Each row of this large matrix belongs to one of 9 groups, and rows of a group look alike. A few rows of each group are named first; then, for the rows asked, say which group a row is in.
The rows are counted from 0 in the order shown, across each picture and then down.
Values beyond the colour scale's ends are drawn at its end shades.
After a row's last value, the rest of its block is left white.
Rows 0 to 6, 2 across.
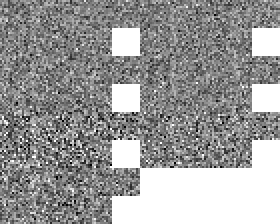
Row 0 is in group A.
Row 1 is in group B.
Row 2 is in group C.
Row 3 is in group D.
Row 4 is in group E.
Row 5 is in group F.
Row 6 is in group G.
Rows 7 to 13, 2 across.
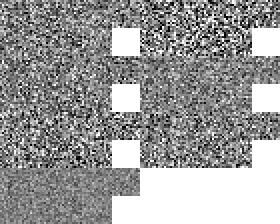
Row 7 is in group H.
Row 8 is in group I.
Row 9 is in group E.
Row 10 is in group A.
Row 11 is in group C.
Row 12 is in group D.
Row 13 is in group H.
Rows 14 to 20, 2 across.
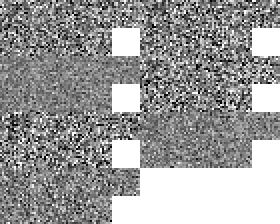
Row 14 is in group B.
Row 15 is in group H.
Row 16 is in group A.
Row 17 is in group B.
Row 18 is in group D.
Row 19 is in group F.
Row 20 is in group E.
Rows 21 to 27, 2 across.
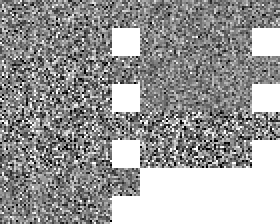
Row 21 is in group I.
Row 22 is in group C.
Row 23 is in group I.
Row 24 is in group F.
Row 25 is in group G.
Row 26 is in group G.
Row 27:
E
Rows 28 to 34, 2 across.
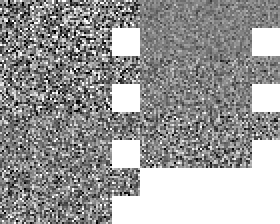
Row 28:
A
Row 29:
F
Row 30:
C
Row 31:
F
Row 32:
E
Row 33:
F
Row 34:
D
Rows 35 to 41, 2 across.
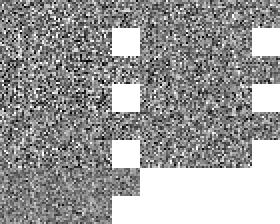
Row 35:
I
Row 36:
H
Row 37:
B
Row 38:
D
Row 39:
C
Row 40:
I
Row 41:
H
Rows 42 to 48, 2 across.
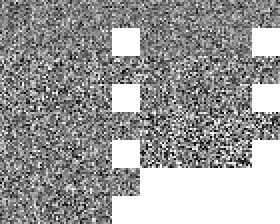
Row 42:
D
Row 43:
H
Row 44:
C
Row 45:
A
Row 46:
H
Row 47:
A
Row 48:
G
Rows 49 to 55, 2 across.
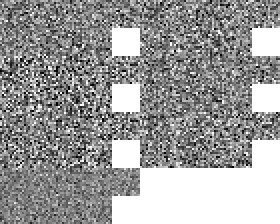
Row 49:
H
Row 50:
F
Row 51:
F
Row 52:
H
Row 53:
B
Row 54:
A
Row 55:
B
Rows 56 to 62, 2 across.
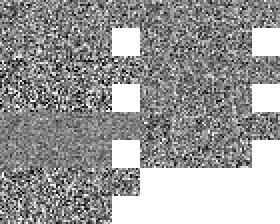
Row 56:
F
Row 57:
B
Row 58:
B
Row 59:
G
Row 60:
B
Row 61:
D
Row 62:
I
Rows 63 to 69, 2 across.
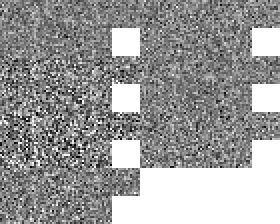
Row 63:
G
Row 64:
F
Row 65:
H
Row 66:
G
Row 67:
E
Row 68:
F
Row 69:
I
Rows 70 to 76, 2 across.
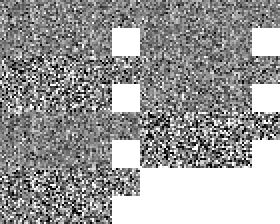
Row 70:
H
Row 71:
H
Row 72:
I
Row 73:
C
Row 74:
D
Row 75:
A
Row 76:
H
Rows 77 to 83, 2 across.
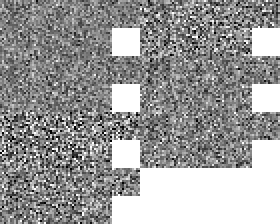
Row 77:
E
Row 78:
A
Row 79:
E
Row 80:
D
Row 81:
H
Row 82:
D
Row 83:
H
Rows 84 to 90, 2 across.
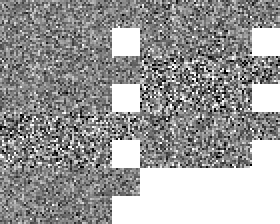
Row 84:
H
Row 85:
E
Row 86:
G
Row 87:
I
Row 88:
F
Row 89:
E
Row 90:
C
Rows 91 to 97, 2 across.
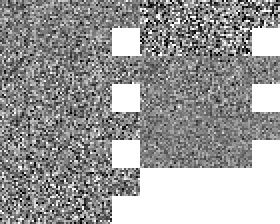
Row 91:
A
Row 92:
A
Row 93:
F
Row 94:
F
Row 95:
C
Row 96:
B
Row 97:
I
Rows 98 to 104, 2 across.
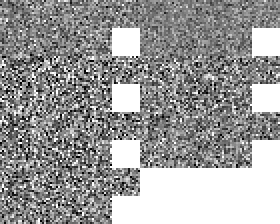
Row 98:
A
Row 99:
B
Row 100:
I
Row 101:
G
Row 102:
E
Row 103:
D
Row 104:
H
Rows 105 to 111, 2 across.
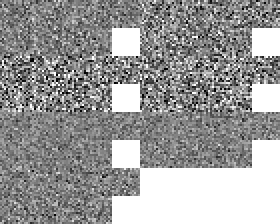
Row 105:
E
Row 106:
C
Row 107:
I
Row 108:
A
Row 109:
C
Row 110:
B
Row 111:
B
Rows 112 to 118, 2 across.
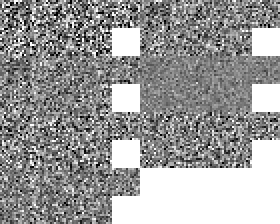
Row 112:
D
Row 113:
D
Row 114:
D
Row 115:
F
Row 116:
F
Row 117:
F
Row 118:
G
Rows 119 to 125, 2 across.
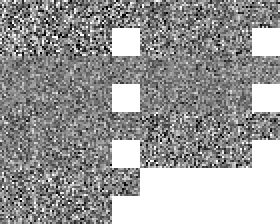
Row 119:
C
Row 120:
D
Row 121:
C
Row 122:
B
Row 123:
E
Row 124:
D
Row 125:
I
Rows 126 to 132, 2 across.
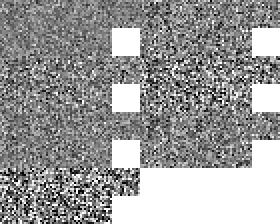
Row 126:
E
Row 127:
D
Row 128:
H
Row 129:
H
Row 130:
H
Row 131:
D
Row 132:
A
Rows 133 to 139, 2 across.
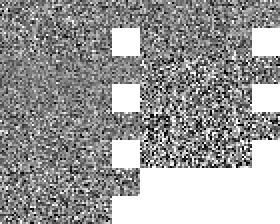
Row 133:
G
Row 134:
B
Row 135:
B
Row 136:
I
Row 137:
A
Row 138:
D
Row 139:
A
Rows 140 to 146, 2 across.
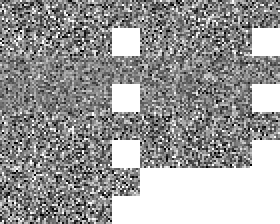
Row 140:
I
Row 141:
I
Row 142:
A
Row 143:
G
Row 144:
I
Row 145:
E
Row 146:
B
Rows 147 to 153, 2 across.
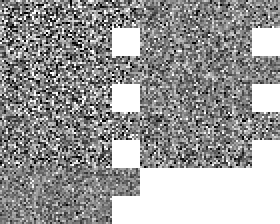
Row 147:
H
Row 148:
F
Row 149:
H
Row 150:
G
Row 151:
B
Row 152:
B
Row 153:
G
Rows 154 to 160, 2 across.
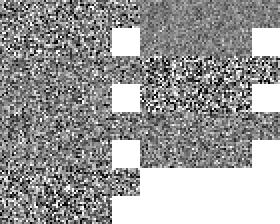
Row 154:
F
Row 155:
D
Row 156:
H
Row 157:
D
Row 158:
D
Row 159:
A
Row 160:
G
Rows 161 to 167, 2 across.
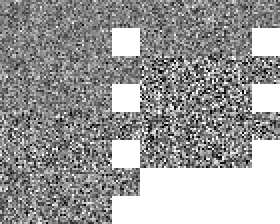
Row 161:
D
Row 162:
I
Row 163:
A
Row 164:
I
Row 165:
C
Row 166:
H
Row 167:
A
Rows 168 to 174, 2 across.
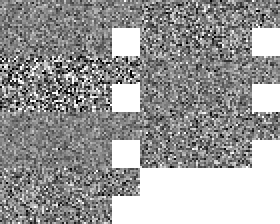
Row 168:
B
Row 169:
H
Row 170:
G
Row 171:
B
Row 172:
C
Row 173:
A
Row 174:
C
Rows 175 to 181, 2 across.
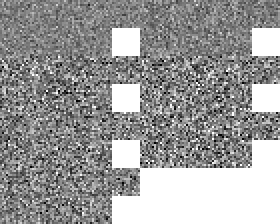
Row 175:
F
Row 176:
E
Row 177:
G
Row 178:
I
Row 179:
B
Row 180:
I
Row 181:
H
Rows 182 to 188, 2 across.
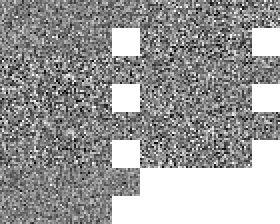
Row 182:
C
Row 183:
B
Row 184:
G
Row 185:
I
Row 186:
G
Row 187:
I
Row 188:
F
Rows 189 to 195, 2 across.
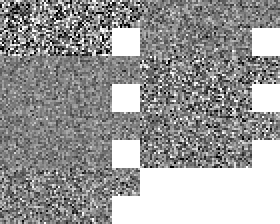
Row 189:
D
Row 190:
G
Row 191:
F
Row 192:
E
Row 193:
B
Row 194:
B
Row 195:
H
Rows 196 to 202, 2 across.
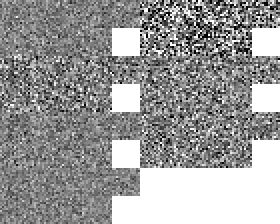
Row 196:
C
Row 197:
G
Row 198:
E
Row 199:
H
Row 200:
D
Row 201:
I
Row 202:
H
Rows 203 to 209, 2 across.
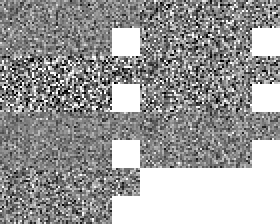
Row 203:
F
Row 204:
F
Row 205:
I
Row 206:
F
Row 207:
B
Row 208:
F
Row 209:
H
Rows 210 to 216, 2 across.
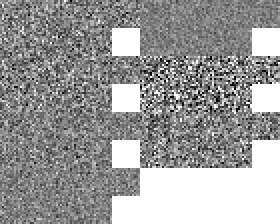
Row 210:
C
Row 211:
E
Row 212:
I
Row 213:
F
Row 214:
G
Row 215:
D
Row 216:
F
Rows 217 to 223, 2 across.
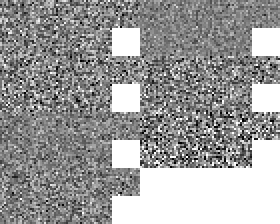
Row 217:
A
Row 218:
F
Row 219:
F
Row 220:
H
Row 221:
B
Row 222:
B
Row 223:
H
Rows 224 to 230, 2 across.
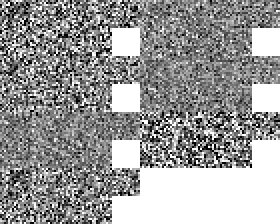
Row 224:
D
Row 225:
C
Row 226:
F
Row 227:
B
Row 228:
E
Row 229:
G
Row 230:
D
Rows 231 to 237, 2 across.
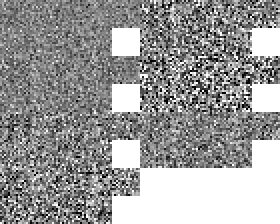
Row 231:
F
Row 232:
E
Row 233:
E
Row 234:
A
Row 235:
D
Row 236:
C
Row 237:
B
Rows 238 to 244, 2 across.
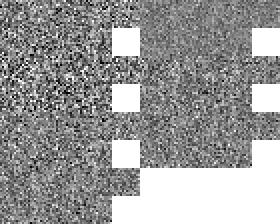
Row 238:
B
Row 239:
E
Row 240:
G
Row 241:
G
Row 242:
B
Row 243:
E
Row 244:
E
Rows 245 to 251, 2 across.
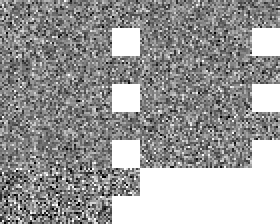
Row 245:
C
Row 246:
E
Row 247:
D
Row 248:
C
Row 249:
G
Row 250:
F
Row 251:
B
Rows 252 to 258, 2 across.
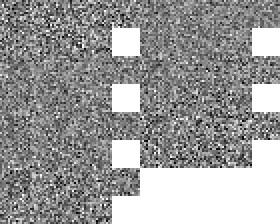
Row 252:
H
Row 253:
A
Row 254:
A
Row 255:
B
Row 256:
E
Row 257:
B
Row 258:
D
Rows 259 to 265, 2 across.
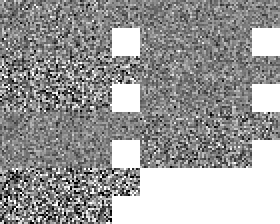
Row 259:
F
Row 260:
F
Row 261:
H
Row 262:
G
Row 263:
F
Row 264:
B
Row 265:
B
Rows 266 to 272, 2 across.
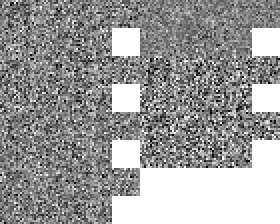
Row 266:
D
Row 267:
G
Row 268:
B
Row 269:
D
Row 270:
H
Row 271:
H
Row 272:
B
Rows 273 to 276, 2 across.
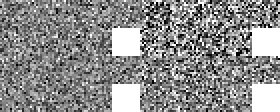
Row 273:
B
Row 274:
D
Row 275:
C
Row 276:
H
